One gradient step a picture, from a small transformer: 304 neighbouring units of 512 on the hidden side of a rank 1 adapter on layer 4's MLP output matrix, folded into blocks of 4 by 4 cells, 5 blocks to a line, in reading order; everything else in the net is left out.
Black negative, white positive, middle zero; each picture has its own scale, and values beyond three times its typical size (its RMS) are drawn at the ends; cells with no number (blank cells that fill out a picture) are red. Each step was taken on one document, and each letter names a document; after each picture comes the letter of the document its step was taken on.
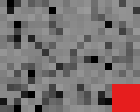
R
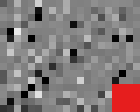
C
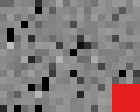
C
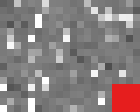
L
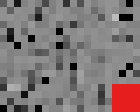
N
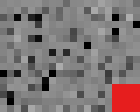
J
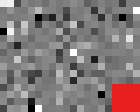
L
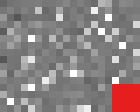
J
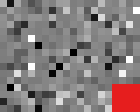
R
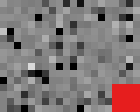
N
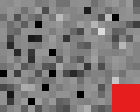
J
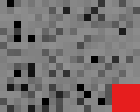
R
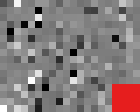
C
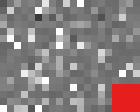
N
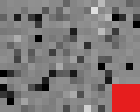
J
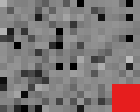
N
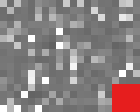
N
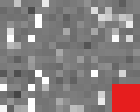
L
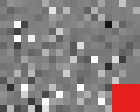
R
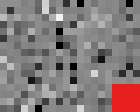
N
